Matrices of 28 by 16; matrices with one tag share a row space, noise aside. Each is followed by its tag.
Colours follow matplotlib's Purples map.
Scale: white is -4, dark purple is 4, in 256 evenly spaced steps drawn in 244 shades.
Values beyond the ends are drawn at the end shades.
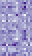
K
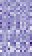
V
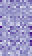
V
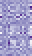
V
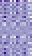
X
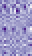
X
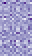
X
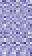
X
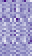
X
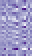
K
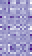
V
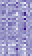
K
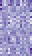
V
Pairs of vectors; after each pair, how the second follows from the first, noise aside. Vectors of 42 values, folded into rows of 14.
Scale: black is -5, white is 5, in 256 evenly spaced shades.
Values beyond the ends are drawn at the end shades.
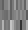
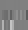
partly zeroed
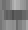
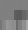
partly zeroed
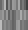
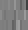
partly zeroed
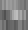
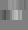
partly zeroed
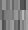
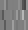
partly zeroed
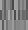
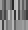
scaled up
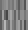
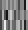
scaled up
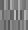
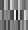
scaled up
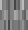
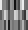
scaled up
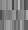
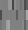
partly zeroed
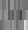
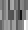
scaled up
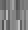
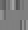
partly zeroed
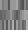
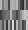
scaled up
